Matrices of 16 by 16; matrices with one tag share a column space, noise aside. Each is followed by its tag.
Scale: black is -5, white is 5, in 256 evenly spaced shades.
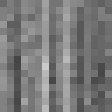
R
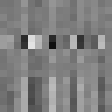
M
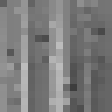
R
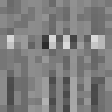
M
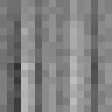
R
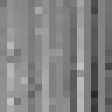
R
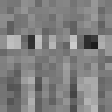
M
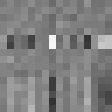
M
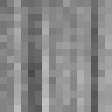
R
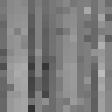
R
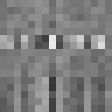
M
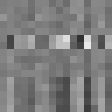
M
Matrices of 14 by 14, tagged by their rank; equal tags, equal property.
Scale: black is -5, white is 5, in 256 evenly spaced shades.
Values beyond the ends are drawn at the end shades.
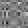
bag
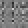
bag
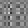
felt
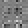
bag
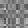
bag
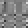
bag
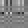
felt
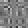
bag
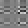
felt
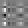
felt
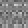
bag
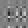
felt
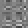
bag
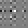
felt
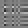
felt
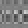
felt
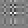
felt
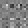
bag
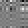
felt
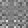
bag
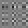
felt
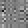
bag
